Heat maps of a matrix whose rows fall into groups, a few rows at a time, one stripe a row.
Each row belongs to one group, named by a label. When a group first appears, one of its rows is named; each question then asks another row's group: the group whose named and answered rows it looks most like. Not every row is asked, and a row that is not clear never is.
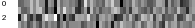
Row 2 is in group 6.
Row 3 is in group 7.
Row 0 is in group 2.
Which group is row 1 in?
2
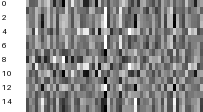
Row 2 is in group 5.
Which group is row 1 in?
5
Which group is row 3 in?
5
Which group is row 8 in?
6
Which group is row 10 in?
2
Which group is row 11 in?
7
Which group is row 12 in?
5
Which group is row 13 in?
7
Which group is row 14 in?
7
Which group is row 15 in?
7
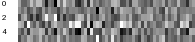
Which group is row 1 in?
7
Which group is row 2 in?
6
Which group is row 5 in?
5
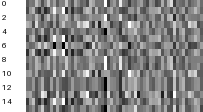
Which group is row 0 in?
5
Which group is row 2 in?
5
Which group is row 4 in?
7
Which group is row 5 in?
6
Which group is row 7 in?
6
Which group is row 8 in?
5
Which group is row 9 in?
5
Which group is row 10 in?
6
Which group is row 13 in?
7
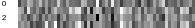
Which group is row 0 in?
5
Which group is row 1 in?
6
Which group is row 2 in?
7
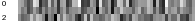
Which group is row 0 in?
7
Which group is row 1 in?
7
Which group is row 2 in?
2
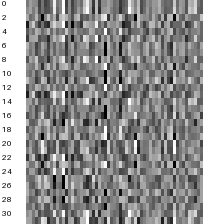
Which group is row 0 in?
6
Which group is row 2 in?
5
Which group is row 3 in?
6
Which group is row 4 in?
5
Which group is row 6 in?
7
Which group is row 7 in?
7
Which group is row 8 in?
6
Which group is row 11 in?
7
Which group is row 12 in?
5
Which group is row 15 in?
7
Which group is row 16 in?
7
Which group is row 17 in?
2
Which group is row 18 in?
5
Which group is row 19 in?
5
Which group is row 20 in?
7
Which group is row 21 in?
7
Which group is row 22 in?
6
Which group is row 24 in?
6
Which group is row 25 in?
2
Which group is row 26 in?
2
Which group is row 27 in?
7
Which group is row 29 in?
7
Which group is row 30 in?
6
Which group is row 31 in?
7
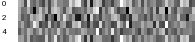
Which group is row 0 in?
6
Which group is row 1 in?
5
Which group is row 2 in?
2
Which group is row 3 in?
7
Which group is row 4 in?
5
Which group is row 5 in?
6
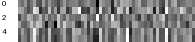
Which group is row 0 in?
7
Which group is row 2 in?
5
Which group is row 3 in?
2
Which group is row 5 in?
7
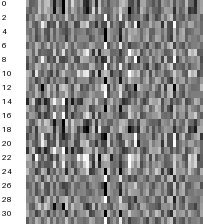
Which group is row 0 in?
2
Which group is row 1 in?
2
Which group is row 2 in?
5
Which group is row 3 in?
7
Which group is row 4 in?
7
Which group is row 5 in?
7
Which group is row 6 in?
5
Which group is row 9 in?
5
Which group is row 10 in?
6
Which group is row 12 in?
5
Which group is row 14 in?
6
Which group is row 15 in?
7
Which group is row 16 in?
6
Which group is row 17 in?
2
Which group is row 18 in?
2
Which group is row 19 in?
7
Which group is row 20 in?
7
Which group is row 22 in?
6
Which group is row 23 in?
6
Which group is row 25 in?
5
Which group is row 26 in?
7
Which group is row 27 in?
7
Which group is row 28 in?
5
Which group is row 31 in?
5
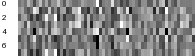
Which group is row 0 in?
5
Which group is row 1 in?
7
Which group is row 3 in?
6
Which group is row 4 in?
5
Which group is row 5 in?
7
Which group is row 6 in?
7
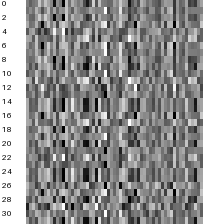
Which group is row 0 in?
2
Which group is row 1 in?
5
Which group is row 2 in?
2
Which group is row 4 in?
6
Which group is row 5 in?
6
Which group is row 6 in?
5
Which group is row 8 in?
2
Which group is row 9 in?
2
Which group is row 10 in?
5
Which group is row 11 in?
6
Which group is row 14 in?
2
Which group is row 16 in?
5
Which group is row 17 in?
6
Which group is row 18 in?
2
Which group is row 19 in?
5
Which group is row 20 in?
2
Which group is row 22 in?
6
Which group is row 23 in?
7
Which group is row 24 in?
2
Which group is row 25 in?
2
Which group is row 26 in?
7
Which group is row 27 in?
5
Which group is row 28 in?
2
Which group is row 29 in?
6
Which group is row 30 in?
5
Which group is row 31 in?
2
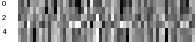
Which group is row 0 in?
2
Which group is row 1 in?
2
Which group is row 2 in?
5
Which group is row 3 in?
6
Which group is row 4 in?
5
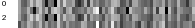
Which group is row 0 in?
2
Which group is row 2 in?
2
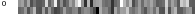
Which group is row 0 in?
6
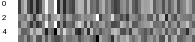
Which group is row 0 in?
6
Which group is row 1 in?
6
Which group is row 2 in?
5
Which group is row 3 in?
6
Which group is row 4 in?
2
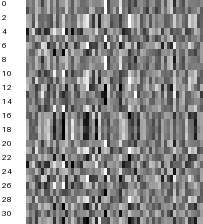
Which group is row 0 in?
5
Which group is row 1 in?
5
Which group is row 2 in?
6
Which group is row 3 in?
6
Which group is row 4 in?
6
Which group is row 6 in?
7
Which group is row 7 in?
2
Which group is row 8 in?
5
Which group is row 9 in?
5
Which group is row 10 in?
6
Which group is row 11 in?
6
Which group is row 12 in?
7
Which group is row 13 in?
7
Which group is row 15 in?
6
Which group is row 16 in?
2
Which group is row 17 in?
2
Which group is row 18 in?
2
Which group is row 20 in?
5
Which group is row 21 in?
6
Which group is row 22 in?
2
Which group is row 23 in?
6
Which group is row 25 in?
7
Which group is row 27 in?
7
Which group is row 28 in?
6
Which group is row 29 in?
2
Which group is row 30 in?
7
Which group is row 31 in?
2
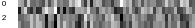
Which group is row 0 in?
6
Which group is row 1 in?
6
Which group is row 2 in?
2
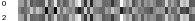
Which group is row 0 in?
6
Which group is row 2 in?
6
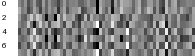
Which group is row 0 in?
7
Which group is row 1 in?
7
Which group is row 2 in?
2
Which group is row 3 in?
5
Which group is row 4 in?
7
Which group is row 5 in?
2
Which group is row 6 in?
7
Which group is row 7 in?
5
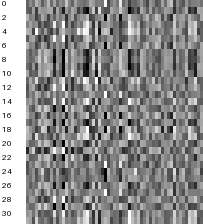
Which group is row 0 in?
5
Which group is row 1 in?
2
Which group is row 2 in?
7
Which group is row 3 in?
6
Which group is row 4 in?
6
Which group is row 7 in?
2
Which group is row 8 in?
2
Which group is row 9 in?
2
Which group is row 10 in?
2
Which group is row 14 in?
6
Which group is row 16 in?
7
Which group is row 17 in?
2
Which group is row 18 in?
7
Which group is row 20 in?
2
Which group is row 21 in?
6
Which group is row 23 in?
5
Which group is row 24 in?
7
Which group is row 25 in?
7
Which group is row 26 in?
2
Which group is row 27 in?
5
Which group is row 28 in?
6
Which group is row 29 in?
2
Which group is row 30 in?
6
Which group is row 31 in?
6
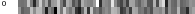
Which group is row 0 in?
5
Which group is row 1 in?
2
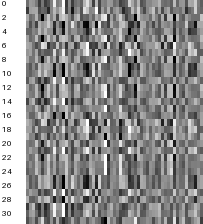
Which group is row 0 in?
6
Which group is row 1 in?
6
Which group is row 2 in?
5
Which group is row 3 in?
2
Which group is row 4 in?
2
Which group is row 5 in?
5
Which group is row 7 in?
6
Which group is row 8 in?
5
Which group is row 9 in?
2
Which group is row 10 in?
2
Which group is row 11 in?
6
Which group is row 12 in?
5
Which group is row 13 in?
5
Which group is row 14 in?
6
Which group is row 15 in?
5
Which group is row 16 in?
2
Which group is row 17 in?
7
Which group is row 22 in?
5
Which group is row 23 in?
5
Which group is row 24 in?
5
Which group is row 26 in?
2
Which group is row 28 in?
2
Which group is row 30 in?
6
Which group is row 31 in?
7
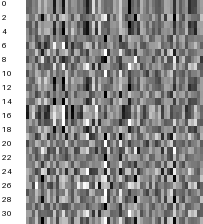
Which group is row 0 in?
2
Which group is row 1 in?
2
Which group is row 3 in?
2
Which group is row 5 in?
7
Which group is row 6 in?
6
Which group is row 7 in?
5
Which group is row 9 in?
6
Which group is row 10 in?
5
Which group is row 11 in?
2
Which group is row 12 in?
2
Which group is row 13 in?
7
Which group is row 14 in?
2
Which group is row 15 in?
6
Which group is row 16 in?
6
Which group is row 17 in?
6
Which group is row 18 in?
2
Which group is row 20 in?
5
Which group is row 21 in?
7
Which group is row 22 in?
7
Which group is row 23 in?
5
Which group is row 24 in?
7
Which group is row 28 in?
5
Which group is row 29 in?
7
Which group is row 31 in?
5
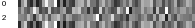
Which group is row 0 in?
6
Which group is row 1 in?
7
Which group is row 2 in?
5
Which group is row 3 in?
6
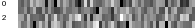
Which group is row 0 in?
2
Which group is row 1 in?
7
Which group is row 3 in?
5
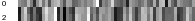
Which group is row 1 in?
6
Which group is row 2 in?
6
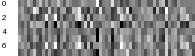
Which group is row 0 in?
5
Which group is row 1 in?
7
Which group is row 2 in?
6
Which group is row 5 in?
7
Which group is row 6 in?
6
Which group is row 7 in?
7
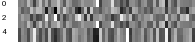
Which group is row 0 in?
5
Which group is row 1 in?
2
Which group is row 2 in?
6
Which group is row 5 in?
7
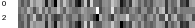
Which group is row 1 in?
5
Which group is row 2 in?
7
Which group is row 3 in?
2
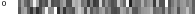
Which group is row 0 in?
7
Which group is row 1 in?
6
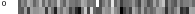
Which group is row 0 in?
5
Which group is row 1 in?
2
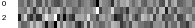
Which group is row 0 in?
7
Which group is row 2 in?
6
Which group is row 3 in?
2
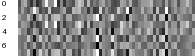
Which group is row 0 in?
6
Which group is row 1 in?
7
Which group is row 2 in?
5
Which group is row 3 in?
6
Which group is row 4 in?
7
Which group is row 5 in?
5
